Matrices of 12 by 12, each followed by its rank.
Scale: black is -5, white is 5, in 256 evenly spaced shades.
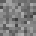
full rank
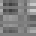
one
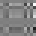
one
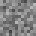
full rank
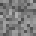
full rank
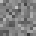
full rank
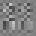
two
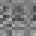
two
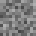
full rank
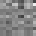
two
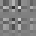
one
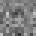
two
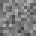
full rank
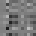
two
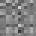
two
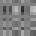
one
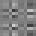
one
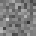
full rank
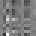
two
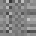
two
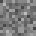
full rank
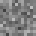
full rank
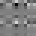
one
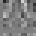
two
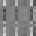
one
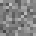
full rank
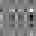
one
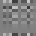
one
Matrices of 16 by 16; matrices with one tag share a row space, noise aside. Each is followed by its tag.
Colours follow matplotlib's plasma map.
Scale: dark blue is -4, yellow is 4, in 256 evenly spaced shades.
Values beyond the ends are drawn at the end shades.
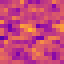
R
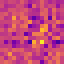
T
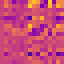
T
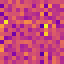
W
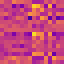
T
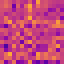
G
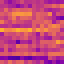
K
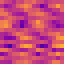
R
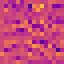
T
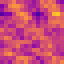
R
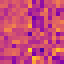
T
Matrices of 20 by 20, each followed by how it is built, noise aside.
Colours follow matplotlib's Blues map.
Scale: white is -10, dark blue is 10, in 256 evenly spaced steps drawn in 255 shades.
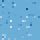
sparse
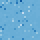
sparse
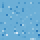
sparse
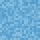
noise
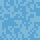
noise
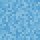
noise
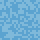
noise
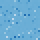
sparse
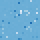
sparse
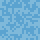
noise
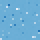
sparse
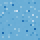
sparse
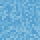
noise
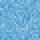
noise
